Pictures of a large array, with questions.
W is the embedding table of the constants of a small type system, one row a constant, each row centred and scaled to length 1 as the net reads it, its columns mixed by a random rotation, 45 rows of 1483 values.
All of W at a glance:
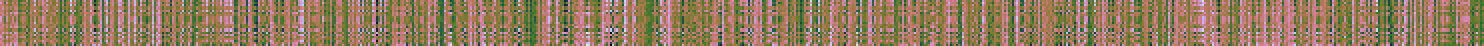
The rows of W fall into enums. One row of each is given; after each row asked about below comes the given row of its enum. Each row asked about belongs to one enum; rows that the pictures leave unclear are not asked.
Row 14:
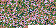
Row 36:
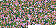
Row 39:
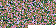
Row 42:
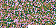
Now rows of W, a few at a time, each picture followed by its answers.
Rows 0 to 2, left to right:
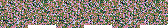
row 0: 39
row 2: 39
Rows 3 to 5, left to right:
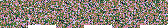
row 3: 36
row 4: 39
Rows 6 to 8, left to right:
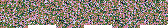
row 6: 14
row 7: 39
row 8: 39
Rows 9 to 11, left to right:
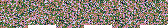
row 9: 14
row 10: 39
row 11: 39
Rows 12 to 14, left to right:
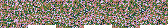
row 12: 42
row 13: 14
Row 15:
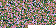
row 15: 39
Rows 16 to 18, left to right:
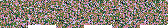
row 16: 36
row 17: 39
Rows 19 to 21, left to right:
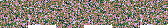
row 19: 36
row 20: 39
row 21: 36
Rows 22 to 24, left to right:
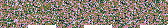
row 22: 42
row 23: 39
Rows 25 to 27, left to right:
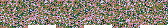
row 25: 14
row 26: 14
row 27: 42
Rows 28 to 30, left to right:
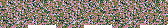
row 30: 39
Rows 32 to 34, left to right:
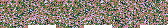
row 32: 14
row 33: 14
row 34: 39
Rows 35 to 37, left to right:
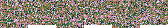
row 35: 42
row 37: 14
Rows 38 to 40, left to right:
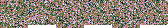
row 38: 14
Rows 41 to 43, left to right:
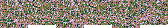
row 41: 42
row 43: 14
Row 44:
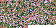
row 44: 14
